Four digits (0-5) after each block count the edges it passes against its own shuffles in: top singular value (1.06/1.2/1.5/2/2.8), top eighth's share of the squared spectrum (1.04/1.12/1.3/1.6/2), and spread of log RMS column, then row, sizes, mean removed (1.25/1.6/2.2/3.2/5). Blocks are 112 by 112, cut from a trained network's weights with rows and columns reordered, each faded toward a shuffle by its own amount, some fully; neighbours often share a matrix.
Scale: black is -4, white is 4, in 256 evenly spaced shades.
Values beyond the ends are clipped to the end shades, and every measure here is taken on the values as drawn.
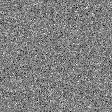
0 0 0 0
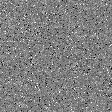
0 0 0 0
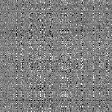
4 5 4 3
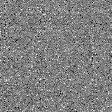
2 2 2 0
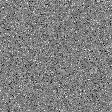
0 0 0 0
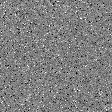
0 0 0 0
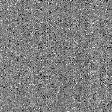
3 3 1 2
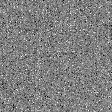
1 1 0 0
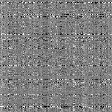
4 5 2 4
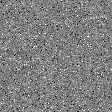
0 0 0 0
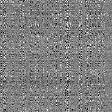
4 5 4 2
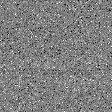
1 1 1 0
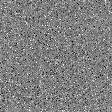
0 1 0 0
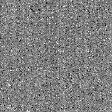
2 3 1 2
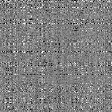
3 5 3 4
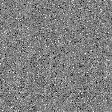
1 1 0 1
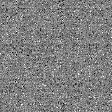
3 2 2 0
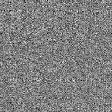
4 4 1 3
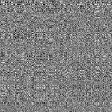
4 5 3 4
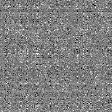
3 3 3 2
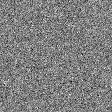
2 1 0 0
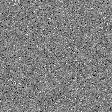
1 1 0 0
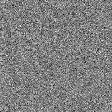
2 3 0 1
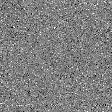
2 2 1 1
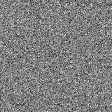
3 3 0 1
